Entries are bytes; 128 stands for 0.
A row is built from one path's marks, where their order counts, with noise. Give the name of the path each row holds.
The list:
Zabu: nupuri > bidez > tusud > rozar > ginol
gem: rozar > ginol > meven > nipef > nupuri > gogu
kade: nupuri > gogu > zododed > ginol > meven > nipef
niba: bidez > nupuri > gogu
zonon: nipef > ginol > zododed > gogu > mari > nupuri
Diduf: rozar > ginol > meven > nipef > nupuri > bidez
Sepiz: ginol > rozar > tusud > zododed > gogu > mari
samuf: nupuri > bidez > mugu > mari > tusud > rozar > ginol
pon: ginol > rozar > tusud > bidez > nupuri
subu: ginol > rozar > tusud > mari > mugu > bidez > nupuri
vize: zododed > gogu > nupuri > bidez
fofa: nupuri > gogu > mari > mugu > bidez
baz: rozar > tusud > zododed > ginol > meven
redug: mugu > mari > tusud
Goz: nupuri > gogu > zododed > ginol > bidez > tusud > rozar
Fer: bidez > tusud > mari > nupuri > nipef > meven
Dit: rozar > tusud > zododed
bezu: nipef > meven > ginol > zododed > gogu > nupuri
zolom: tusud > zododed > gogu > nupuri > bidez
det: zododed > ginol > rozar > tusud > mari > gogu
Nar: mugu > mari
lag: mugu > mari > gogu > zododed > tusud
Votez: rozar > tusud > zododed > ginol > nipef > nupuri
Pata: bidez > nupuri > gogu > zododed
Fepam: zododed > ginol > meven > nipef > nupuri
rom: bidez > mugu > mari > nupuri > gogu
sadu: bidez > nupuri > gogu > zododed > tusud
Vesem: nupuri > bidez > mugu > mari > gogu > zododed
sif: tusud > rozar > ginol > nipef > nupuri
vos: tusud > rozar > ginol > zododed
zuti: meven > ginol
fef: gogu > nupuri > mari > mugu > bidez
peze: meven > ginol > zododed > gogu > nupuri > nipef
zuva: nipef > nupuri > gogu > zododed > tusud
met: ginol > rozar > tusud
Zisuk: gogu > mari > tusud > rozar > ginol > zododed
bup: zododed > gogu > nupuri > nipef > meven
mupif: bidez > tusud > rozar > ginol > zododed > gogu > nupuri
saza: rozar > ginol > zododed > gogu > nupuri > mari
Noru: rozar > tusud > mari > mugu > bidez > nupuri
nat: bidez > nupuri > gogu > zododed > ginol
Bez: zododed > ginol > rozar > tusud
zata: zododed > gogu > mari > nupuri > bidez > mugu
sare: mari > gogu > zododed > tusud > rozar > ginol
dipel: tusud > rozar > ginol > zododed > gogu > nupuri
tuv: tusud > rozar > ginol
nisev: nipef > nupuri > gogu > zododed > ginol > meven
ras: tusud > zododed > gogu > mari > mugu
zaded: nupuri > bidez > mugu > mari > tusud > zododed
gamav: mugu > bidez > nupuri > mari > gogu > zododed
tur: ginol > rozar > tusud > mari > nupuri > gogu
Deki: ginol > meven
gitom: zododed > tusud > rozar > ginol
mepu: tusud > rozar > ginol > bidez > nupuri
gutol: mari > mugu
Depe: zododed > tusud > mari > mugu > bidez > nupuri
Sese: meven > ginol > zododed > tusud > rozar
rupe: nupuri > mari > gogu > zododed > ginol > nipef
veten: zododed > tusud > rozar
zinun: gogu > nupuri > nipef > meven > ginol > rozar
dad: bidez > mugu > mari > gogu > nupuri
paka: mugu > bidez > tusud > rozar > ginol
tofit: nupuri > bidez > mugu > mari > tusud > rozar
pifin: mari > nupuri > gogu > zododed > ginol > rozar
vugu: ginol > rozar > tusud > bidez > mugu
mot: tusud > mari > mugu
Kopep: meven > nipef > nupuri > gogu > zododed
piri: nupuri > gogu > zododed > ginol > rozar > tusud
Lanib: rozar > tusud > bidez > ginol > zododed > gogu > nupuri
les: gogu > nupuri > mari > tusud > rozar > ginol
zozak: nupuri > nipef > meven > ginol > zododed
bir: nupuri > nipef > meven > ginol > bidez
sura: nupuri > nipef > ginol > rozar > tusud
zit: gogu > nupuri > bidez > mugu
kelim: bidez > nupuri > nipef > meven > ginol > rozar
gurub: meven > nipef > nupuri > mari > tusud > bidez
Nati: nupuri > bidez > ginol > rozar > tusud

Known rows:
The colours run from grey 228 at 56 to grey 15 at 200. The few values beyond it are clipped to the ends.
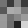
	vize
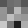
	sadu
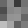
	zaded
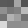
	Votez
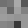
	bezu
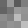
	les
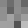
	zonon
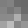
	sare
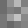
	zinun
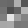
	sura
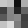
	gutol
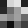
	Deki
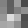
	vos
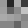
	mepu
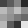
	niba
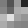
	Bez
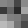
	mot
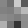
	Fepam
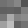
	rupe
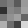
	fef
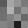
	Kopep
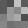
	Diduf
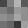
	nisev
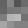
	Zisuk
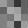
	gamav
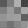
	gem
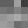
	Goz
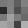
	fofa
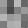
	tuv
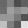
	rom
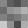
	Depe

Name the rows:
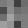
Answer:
Vesem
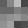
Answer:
kade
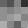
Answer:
Lanib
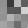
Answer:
sif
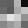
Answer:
met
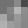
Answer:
gitom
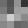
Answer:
Nati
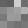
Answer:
kelim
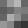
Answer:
zozak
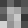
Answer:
Dit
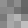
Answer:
pifin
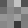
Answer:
peze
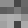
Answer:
lag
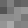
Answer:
samuf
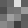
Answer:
bir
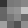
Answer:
Fer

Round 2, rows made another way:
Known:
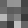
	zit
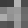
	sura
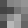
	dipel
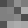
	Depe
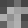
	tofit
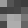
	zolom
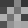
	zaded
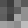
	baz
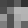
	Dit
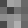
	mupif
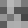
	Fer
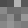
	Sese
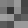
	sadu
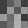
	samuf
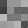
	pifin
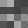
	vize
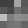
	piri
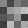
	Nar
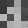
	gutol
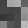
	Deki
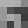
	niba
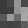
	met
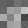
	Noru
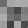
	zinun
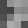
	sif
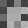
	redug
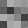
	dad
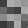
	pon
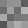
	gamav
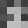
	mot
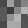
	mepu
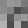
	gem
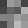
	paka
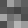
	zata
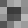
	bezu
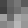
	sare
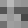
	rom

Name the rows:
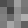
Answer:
Votez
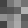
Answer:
subu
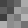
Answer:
veten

